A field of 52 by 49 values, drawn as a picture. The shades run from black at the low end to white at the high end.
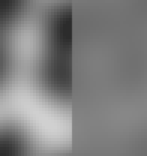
On average the colour sits 50% of the way up the scale. The halves do not mirror each other. The right part is calmer, past a seam about 50% of the way across.
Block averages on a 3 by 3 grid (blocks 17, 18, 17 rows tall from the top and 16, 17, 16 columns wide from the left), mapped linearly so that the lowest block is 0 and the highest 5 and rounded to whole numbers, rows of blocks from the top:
2 0 2 / 5 1 2 / 5 5 3
